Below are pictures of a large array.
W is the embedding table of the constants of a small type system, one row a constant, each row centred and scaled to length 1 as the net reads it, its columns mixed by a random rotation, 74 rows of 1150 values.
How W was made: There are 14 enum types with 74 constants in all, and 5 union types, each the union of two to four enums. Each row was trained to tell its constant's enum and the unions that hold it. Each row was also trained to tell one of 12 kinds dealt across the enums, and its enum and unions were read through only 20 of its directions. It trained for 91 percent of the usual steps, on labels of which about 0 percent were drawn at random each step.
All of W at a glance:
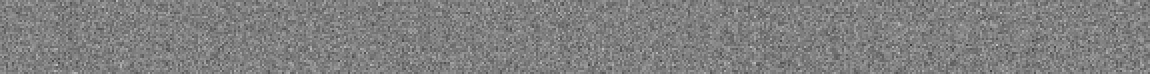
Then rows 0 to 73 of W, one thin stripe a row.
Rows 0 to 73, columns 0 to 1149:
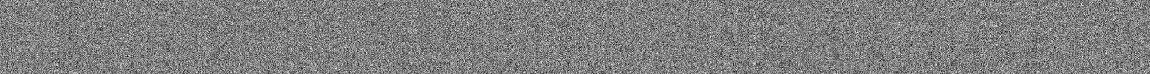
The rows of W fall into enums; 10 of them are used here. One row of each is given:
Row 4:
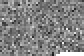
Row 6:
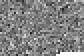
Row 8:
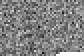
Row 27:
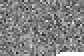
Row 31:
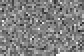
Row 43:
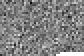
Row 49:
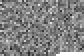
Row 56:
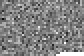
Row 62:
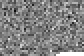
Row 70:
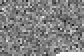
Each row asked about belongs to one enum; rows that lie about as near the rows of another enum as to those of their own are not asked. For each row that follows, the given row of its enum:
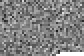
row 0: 56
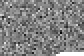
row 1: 8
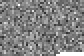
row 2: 27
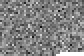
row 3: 49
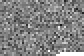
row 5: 49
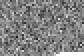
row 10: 62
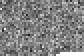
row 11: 31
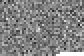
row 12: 56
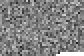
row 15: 6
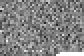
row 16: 27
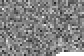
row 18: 70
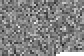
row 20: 31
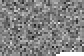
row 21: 49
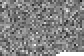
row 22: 62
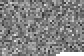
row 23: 43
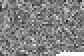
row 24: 62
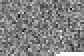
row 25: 4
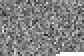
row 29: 43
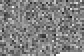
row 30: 27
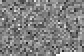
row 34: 49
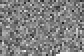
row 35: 62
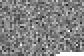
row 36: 4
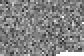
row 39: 27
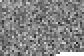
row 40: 4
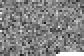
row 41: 8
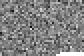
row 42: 49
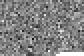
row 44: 49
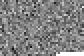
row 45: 31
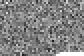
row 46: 62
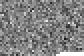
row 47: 27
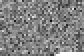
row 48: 4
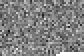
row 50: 43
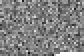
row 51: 4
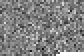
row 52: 31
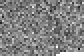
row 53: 31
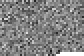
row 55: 8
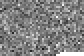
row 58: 31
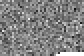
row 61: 4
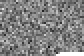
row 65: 8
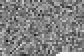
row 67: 62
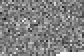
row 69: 27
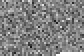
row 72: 8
